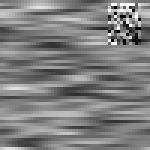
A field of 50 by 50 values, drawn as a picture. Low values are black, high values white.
Values change most from cell to cell in the top right. In the top right lies a patch that is rougher than the rest. There is no overall slope. The grain runs across in streaks.
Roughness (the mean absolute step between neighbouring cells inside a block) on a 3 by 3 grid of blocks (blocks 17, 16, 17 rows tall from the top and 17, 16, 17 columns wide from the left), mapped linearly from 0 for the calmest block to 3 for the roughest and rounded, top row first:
0 0 3 | 0 0 0 | 0 0 0
